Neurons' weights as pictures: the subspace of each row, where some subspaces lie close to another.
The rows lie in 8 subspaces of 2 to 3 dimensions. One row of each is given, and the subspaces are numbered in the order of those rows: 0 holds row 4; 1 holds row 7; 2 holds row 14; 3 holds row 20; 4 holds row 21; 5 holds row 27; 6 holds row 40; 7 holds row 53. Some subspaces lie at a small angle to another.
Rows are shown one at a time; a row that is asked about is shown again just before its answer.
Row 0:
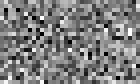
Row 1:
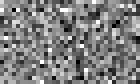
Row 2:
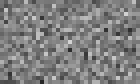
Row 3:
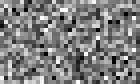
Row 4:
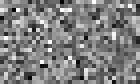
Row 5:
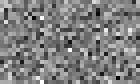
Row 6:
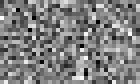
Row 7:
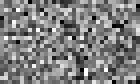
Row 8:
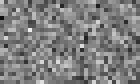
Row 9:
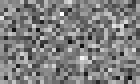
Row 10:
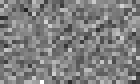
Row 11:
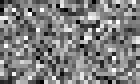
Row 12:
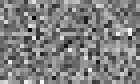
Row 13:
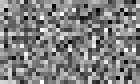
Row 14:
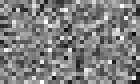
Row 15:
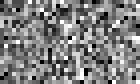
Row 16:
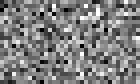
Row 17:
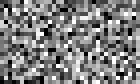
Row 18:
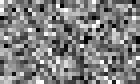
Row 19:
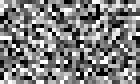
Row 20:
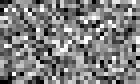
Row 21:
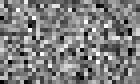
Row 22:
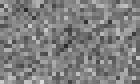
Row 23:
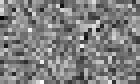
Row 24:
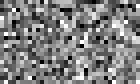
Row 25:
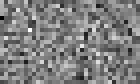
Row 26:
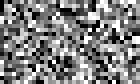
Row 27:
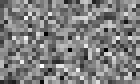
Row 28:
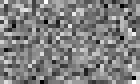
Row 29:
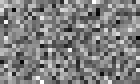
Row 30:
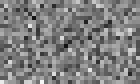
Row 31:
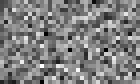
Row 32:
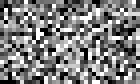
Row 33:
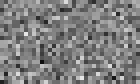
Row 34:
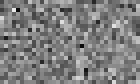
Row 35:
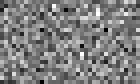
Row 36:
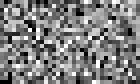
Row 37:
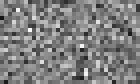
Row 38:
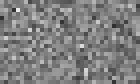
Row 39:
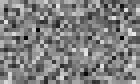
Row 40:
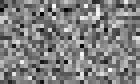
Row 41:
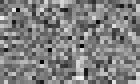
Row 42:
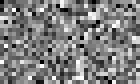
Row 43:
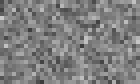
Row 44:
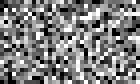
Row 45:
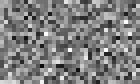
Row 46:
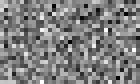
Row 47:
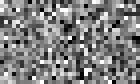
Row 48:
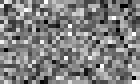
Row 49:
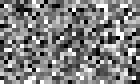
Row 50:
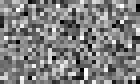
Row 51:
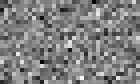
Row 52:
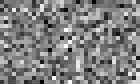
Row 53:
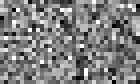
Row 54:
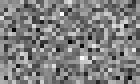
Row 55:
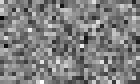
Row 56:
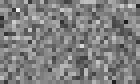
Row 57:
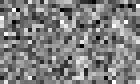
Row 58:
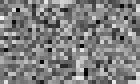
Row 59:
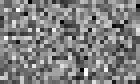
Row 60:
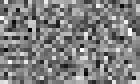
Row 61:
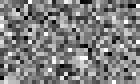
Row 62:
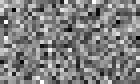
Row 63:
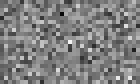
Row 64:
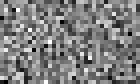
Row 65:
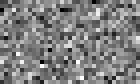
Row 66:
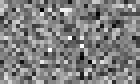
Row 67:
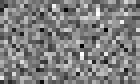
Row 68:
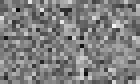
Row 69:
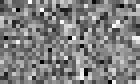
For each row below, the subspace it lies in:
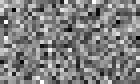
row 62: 0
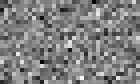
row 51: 0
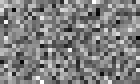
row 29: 0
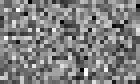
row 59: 1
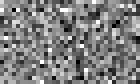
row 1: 7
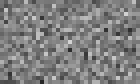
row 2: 7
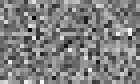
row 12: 2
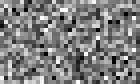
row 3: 5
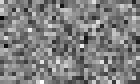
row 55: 3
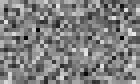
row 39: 2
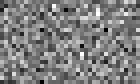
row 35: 6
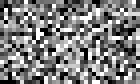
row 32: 7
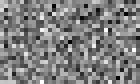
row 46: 6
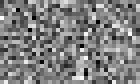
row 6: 2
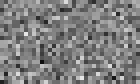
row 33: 0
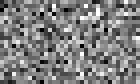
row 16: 6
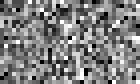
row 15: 1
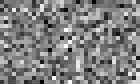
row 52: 2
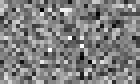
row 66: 1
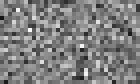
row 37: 2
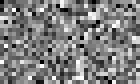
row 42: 2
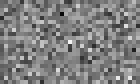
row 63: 6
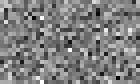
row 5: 0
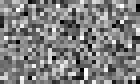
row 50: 6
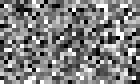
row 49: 4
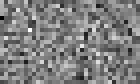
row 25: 4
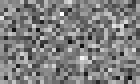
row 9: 1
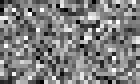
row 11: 4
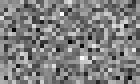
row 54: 1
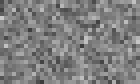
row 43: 3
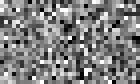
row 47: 1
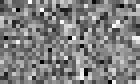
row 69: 1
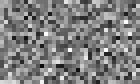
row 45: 5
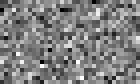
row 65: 0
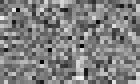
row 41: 2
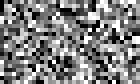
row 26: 3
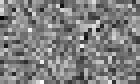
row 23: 4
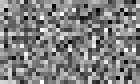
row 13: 6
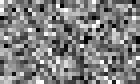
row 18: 3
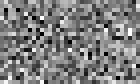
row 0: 0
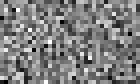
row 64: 0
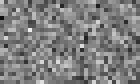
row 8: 3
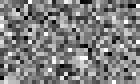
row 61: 5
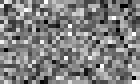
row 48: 3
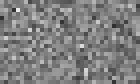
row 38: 7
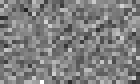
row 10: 4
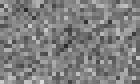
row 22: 3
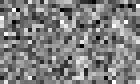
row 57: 5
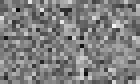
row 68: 1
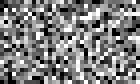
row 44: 7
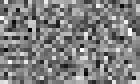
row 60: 4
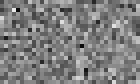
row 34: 7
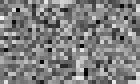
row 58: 2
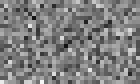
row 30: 4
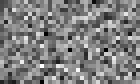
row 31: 5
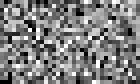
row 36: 3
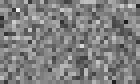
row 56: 5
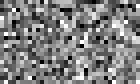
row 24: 5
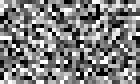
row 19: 6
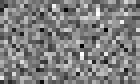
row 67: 6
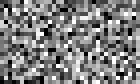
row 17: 5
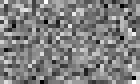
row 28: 4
